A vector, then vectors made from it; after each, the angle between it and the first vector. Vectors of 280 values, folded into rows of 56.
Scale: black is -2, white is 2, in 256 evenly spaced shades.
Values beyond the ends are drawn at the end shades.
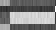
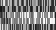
partly aligned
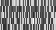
orthogonal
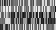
partly opposed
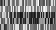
partly opposed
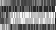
nearly parallel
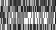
partly aligned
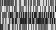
partly opposed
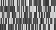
orthogonal
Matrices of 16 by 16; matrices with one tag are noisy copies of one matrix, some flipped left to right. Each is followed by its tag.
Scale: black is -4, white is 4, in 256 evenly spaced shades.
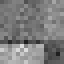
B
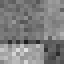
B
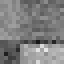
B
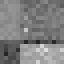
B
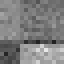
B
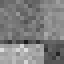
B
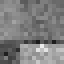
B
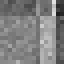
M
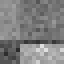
B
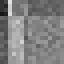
M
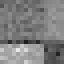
B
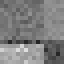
B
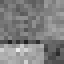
B
